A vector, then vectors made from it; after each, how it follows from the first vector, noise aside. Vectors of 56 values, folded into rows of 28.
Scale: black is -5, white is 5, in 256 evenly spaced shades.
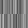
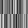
scaled up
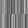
reversed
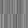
shrunk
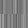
shrunk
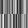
scaled up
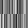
scaled up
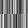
scaled up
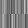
reversed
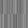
shrunk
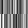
scaled up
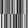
scaled up
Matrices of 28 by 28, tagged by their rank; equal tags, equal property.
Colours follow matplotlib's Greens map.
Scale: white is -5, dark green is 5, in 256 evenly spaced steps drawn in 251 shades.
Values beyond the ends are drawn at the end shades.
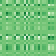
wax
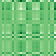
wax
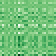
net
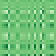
wax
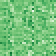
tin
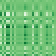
wax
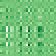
net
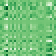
net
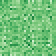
tin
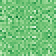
tin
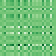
wax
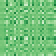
net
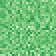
tin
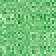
tin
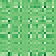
net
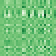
net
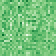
tin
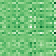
net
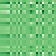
wax
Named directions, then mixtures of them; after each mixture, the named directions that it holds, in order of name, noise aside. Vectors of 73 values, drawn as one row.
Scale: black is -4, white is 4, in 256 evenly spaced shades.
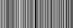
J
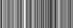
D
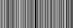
J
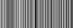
J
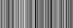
D, J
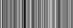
D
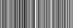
D, J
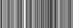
D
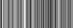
D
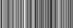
D, J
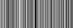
J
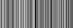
D, J
